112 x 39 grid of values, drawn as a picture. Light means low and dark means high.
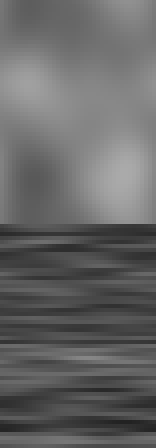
It is made of 2 by 1 panels. Panel 1,1: middling, smooth. Panel 2,1: high, streaked across.
